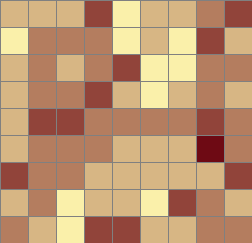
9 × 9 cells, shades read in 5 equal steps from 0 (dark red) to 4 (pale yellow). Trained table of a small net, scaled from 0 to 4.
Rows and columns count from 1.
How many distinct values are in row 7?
3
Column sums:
25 19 23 17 24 29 26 15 19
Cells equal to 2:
27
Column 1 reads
3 4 3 3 3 3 1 3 2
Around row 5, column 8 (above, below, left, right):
2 0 2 2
